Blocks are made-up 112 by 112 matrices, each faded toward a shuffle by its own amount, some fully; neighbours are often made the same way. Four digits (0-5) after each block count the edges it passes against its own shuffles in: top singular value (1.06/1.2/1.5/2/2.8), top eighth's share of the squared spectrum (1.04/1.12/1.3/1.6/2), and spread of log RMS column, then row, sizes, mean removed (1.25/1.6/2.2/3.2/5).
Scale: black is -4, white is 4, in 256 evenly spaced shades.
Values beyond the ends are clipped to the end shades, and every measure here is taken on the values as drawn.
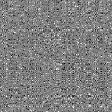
5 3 2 2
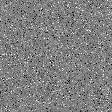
0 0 0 0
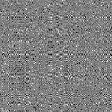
5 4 3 3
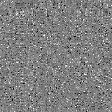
4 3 1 1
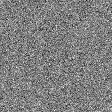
0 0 0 0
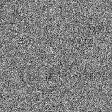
3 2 1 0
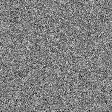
0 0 0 0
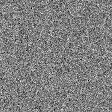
0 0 0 0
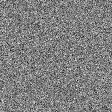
1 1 0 0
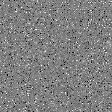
3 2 1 1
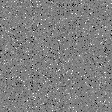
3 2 0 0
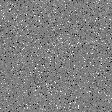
2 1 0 0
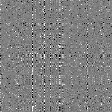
5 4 3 2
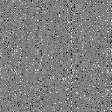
4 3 2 1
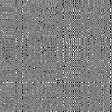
5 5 3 3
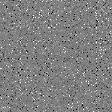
4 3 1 1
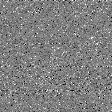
1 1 0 2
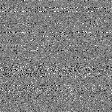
2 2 0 4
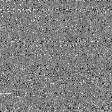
2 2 0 3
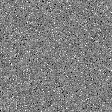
2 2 0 0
